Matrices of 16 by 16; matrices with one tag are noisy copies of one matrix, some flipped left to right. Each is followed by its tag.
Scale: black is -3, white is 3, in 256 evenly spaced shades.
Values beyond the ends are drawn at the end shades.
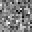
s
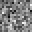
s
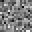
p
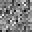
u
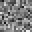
p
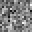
s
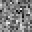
s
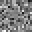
p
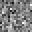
s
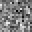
s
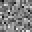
p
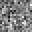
s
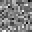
p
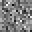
u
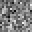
s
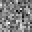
s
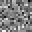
p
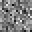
u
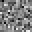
p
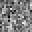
s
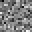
p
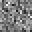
u
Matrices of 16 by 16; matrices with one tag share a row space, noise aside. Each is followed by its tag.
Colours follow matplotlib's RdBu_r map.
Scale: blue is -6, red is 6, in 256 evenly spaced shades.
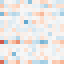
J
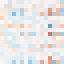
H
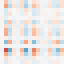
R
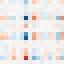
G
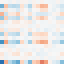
J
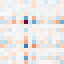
G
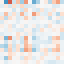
R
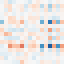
H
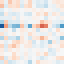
J
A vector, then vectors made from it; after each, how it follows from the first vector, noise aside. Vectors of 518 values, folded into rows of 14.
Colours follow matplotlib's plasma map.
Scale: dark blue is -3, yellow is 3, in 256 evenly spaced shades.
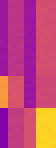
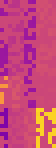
partly zeroed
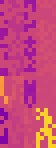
partly zeroed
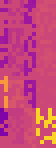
partly zeroed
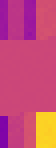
partly zeroed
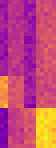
copied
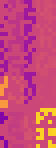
partly zeroed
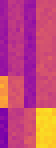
copied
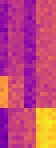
copied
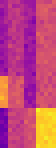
copied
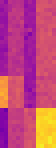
copied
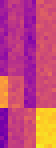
copied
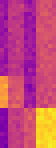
copied
